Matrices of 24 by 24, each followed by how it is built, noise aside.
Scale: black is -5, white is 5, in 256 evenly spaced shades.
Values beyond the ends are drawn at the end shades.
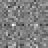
low rank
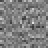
low rank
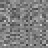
low rank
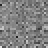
low rank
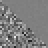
lower triangular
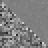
lower triangular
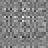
low rank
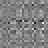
low rank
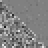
lower triangular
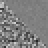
lower triangular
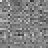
low rank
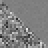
lower triangular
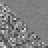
lower triangular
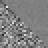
lower triangular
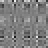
low rank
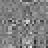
low rank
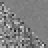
lower triangular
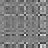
low rank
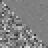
lower triangular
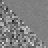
lower triangular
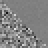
lower triangular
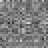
low rank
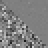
lower triangular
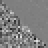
lower triangular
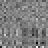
low rank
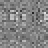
low rank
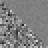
lower triangular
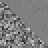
lower triangular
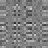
low rank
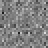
low rank
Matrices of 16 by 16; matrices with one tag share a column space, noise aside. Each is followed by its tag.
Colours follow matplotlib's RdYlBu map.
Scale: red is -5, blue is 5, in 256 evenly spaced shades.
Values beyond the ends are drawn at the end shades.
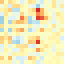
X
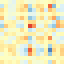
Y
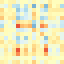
Y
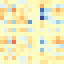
X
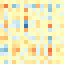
Y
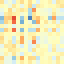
X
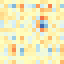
Y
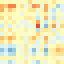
Y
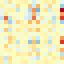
X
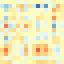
Y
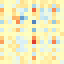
X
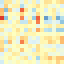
X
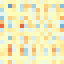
Y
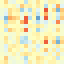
X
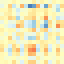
Y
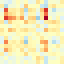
X
